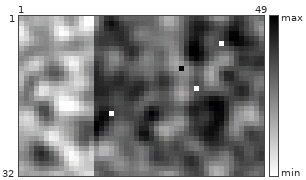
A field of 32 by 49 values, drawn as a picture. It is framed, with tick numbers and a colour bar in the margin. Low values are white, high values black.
Lone odd cells: 4, 1 higher and 3 lower than their neighbours. Grain: blotchy. Seam: vertical, 30% of the way across, the right part higher.
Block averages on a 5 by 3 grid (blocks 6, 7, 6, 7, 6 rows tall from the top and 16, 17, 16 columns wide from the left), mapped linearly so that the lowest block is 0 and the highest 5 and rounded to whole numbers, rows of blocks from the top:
0 4 5 | 1 4 4 | 1 5 4 | 1 4 4 | 1 3 4
